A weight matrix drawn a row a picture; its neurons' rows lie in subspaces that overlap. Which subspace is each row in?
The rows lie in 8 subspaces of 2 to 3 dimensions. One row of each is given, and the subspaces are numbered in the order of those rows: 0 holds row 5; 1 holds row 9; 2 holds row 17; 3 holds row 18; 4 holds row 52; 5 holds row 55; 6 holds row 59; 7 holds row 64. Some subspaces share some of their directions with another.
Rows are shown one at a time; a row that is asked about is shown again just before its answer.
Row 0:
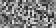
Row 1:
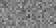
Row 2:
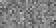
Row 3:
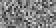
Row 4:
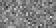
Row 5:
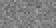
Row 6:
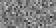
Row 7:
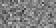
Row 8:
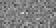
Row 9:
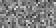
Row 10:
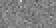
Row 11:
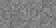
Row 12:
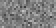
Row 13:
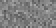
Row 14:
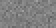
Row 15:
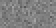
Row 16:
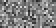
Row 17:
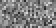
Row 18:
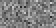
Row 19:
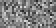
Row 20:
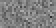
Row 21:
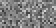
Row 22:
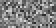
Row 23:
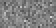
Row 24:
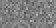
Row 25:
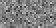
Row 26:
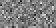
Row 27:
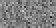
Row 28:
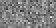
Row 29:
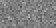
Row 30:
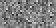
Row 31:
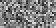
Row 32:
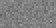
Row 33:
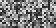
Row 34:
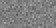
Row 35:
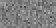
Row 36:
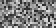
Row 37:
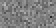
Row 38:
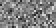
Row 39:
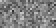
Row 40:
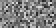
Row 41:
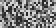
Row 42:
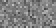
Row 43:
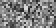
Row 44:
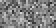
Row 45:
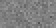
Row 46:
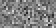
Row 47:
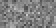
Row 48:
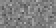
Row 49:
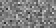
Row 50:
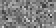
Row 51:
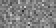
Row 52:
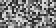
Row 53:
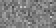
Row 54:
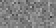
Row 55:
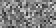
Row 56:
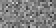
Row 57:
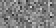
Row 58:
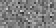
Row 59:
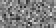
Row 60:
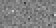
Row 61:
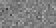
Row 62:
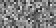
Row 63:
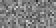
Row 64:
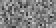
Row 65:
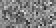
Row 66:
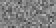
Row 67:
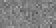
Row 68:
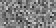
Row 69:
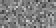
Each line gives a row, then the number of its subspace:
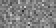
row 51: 6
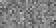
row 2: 5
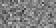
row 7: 6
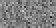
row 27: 6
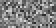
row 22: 1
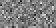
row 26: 1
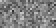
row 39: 5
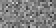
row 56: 6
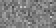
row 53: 3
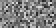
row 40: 6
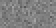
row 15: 3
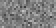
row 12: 6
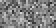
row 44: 5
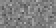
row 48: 7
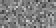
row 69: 1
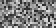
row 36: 2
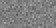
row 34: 7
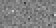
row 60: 2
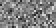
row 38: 1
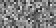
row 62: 0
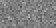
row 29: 0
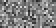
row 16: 2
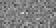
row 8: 4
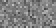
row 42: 2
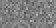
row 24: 6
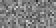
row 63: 1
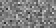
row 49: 5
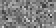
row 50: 1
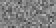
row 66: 1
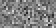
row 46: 2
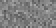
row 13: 2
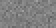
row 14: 1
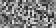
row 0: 2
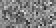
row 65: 2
